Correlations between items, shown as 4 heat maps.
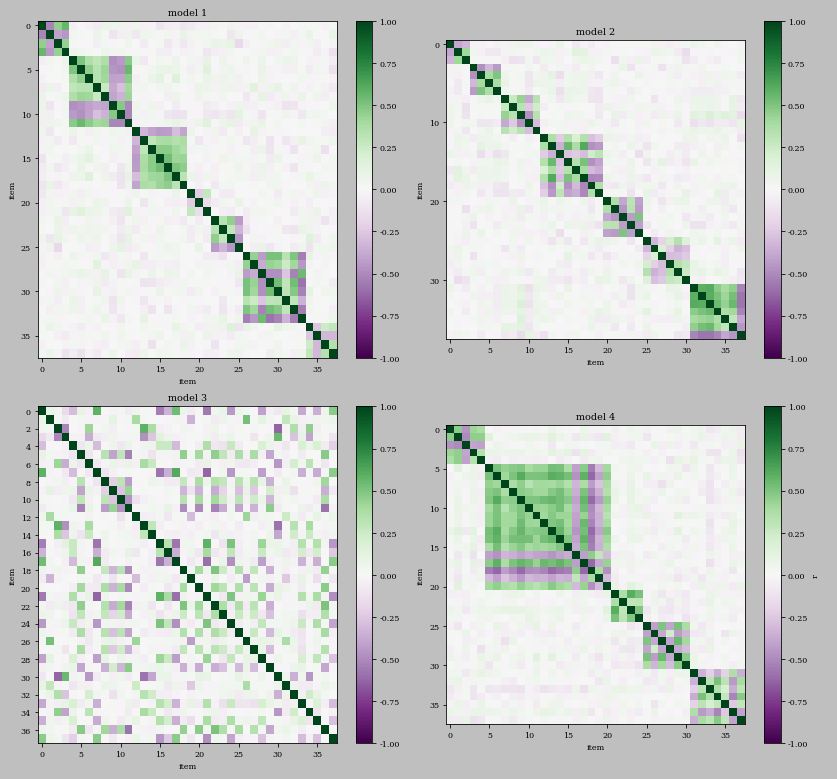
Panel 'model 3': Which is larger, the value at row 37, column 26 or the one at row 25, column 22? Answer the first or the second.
the second
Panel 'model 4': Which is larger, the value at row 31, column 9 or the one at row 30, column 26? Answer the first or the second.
the first
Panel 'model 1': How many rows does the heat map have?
38
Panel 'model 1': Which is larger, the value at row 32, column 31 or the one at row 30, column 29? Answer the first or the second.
the second
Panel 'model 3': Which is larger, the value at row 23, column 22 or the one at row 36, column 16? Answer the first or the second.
the first
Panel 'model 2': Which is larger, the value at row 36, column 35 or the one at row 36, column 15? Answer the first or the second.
the first
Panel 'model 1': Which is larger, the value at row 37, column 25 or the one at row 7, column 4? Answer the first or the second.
the second
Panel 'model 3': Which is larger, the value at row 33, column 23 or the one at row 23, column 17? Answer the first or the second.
the second
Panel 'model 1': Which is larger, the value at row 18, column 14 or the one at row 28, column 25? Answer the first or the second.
the first
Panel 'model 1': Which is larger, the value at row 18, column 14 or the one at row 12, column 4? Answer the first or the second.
the first
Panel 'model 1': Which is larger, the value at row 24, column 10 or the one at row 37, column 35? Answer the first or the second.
the first
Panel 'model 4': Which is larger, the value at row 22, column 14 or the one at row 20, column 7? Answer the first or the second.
the second
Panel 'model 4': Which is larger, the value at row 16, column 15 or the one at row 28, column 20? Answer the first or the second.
the second
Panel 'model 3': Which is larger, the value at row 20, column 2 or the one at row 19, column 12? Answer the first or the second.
the first
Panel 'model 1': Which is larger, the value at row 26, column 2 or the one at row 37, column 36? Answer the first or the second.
the second
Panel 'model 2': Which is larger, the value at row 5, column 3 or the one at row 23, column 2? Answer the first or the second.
the second
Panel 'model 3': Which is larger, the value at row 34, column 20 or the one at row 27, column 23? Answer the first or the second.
the second
